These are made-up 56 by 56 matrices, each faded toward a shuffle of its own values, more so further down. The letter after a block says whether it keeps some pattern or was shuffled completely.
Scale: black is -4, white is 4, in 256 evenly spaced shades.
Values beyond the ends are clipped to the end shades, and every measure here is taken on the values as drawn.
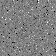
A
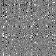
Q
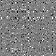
Q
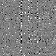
Q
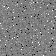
A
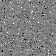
A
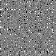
Q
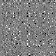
Q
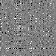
Q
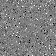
A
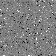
A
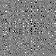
Q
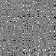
Q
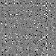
Q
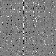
Q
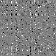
Q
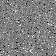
A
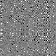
Q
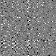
Q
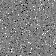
A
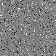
A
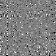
Q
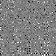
Q
